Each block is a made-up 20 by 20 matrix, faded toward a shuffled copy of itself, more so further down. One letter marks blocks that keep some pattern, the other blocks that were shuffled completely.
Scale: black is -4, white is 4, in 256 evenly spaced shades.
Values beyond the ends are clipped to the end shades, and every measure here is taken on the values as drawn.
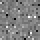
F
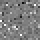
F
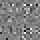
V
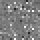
F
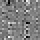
V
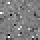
F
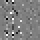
V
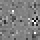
V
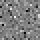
F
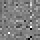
V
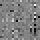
V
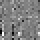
V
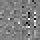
V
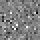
F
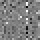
V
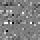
V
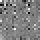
V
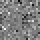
F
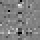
V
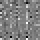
V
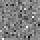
F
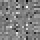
V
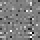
V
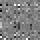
V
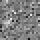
F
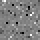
F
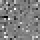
V
